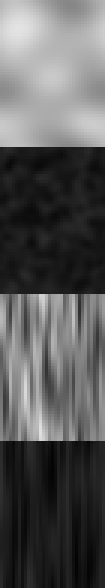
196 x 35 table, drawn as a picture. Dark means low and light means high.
It is made of 4 by 1 panels. Panel 1,1: high, smooth. Panel 2,1: very low, blotchy, faint in contrast. Panel 3,1: middling, streaked downward, strong in contrast. Panel 4,1: very low, streaked downward, faint in contrast.
